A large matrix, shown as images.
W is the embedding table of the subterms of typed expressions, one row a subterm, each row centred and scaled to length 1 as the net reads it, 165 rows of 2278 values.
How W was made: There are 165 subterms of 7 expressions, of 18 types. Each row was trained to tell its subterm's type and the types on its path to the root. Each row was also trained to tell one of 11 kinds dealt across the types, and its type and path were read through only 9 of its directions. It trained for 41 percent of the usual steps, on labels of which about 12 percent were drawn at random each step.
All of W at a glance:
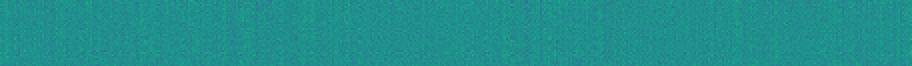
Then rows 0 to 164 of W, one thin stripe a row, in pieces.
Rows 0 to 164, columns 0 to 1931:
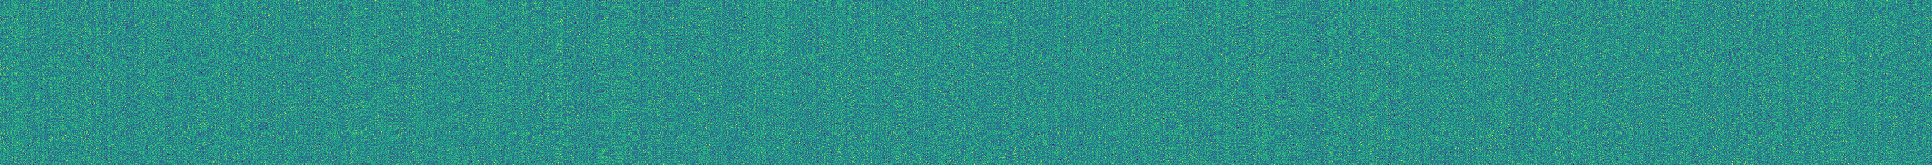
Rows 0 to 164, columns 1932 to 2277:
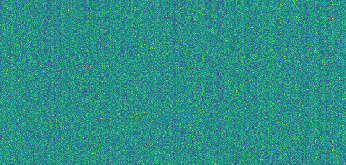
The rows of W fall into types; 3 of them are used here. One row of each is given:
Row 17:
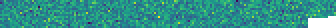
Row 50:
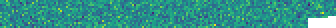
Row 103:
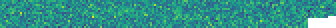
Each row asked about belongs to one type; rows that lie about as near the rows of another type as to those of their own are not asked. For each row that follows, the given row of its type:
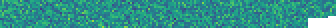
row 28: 103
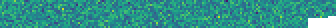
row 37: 103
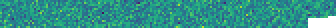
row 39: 50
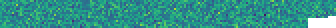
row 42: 50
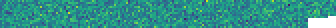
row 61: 17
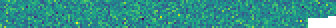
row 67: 103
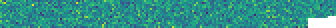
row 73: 50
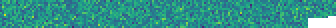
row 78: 103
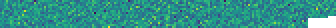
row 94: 17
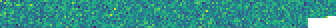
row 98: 17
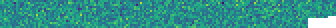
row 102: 50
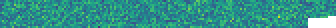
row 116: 17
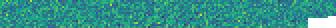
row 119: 50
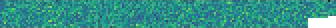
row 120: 17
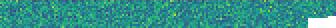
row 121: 50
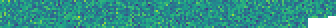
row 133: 50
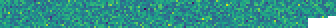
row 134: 50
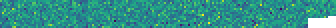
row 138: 17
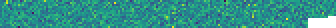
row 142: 17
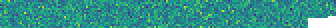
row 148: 50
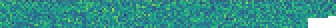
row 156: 103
